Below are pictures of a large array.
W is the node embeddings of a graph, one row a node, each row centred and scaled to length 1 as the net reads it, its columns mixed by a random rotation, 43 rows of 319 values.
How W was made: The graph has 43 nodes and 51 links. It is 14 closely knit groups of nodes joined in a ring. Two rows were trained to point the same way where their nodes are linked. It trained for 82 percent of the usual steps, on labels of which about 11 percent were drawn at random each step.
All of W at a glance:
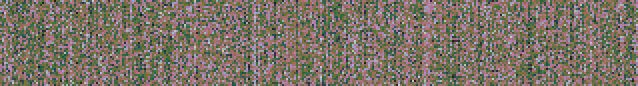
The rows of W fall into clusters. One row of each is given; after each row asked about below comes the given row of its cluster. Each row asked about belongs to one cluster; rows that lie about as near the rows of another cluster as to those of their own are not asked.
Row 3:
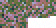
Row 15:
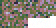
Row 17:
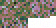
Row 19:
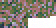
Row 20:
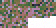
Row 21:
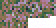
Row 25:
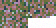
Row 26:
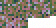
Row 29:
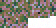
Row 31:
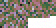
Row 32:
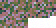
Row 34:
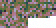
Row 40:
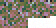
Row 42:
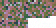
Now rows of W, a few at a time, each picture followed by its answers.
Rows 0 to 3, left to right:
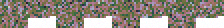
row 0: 42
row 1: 15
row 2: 26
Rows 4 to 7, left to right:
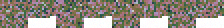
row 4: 32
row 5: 3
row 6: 31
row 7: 29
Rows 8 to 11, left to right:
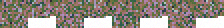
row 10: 17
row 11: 32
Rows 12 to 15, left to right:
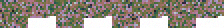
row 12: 29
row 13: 21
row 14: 34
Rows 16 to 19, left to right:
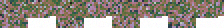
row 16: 3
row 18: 26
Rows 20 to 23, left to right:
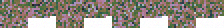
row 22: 25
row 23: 34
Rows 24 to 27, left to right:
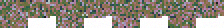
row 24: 40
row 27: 15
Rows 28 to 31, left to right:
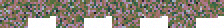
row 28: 32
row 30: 25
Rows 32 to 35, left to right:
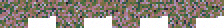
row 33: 19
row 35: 42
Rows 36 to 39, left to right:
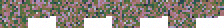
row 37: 21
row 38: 20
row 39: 19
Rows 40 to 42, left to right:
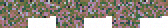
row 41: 17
